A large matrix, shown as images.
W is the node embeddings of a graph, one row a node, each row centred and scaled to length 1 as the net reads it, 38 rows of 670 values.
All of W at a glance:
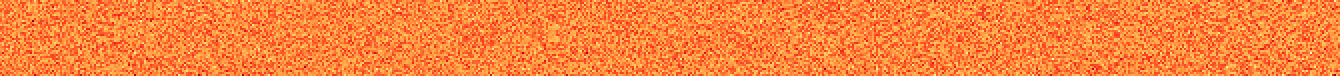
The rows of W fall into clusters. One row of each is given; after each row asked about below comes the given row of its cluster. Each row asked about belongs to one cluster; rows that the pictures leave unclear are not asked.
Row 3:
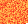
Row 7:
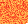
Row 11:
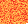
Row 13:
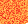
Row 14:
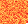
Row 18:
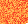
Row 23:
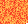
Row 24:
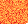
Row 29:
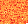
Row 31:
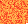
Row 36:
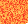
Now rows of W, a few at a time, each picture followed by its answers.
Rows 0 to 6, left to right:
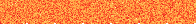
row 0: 23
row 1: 11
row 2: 24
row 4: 14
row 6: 3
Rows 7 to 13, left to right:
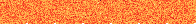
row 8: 24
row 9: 29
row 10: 36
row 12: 18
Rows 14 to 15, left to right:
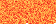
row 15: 36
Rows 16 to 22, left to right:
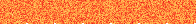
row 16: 11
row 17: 31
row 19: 13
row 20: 14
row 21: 7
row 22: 31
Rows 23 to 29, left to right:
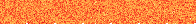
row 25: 7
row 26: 13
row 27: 24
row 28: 18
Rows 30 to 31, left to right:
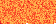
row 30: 23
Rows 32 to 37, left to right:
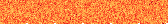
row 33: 36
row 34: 13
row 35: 3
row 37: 23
